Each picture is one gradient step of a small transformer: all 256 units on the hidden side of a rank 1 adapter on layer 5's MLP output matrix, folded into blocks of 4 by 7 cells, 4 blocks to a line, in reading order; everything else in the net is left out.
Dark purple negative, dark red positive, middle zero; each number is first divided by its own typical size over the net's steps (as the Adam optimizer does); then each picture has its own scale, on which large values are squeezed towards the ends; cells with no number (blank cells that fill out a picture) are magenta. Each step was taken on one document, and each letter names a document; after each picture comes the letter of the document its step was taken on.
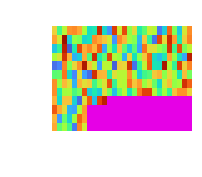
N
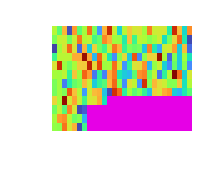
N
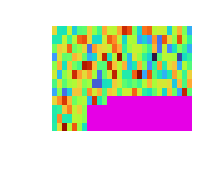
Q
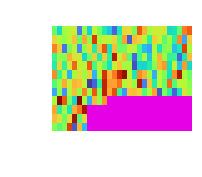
N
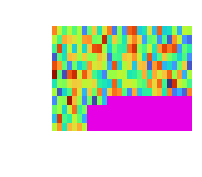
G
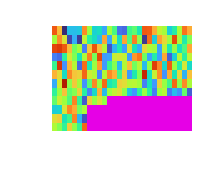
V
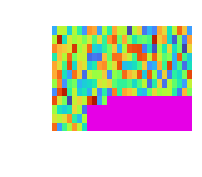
G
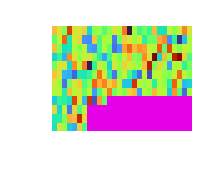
Q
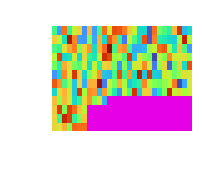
V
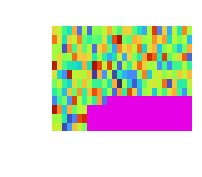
N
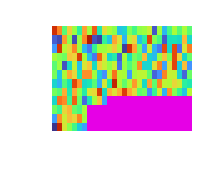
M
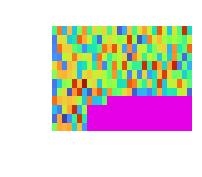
V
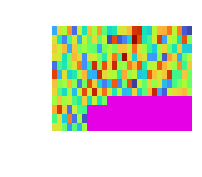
N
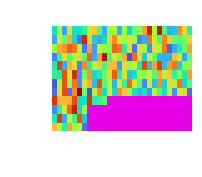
V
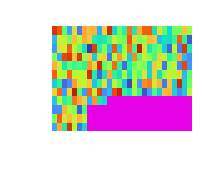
G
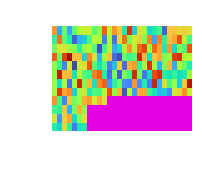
G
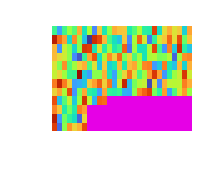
M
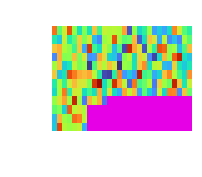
Q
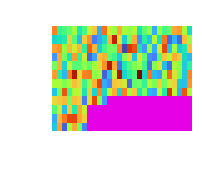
Q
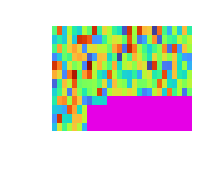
Q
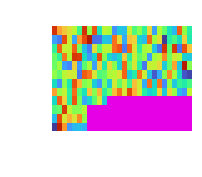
M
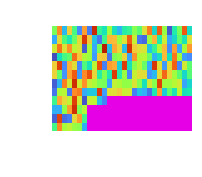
V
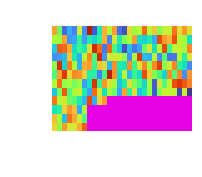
V
